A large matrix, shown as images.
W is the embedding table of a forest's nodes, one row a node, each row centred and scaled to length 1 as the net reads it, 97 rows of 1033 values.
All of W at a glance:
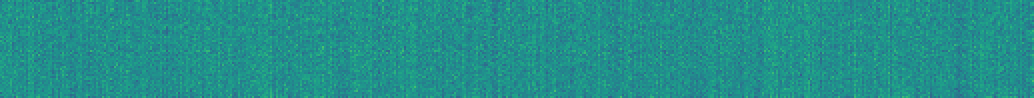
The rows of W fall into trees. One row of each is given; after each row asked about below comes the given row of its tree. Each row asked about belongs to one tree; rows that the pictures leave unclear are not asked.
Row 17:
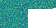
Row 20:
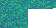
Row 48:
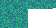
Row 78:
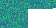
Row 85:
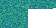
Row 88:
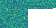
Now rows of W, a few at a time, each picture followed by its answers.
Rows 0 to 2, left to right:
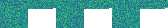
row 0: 78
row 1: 78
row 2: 88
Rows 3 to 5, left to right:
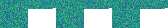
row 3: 85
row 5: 88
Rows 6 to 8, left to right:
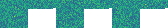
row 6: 78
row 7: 20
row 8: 78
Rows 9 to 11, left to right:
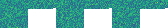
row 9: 78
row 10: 88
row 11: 78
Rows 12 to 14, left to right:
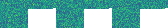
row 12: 78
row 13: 20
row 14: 17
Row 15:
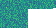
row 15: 17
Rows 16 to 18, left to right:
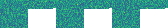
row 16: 78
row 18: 88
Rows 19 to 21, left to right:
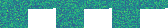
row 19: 88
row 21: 88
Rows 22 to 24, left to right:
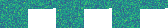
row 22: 20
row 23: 85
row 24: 48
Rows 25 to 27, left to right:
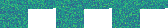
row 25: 20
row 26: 78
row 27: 78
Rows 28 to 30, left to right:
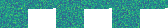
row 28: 78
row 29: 85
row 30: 17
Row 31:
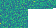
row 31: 88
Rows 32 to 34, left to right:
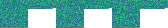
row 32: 88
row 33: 17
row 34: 78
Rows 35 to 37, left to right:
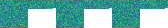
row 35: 17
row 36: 20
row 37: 20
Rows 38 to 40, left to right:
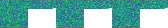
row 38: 78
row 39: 17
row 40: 17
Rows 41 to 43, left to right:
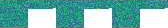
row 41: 20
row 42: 85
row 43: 78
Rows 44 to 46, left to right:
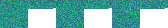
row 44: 48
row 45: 17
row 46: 85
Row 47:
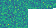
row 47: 48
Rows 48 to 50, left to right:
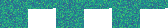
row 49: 88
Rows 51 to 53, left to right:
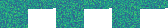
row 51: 78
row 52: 85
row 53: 85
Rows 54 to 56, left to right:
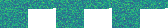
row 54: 17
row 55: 17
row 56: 20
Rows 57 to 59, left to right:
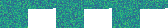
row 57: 48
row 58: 85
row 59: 78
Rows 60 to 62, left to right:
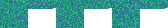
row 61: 17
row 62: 20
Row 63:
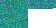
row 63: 48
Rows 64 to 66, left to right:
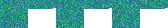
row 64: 85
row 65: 48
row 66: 20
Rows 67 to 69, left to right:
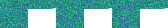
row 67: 17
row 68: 17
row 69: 88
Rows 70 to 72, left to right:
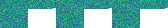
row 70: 17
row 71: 20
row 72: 20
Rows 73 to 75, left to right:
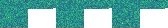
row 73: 78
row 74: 88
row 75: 85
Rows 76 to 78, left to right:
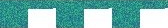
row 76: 78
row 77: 20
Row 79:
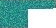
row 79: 88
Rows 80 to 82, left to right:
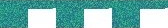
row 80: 17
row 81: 85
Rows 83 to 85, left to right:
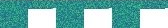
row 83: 17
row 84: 17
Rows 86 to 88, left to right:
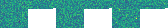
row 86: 85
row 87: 78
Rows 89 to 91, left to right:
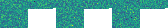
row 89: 20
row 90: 17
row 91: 20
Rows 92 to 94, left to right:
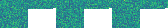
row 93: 88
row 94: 20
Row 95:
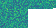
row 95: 88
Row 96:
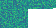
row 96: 88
